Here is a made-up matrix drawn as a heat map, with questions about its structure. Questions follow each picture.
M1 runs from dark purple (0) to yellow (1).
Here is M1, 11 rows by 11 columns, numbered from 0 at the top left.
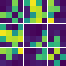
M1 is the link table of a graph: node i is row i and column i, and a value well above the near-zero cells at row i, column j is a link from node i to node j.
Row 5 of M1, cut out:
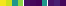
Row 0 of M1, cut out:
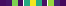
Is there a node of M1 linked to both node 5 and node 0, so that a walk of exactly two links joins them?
yes
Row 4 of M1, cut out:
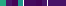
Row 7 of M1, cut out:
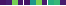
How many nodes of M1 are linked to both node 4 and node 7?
0
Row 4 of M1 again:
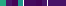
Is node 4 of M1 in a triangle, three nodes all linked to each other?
no
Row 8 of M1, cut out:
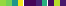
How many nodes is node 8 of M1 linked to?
6
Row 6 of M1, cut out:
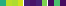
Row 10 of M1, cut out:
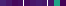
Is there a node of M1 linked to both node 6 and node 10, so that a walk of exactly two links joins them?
yes
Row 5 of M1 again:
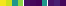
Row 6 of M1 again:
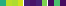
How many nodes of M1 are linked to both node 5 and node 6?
5
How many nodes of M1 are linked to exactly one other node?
1
